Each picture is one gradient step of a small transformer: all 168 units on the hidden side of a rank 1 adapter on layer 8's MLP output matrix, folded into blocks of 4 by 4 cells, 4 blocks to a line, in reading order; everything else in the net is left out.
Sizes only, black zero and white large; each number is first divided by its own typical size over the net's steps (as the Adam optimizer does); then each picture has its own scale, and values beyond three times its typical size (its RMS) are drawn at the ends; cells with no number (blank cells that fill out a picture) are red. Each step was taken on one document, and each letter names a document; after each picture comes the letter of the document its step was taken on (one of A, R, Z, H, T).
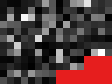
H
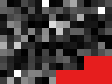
H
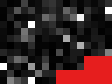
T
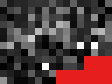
H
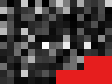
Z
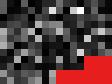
H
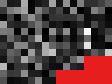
Z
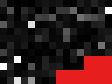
T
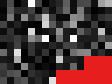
H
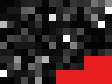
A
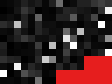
A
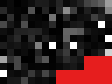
A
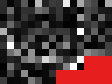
Z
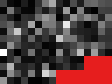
H
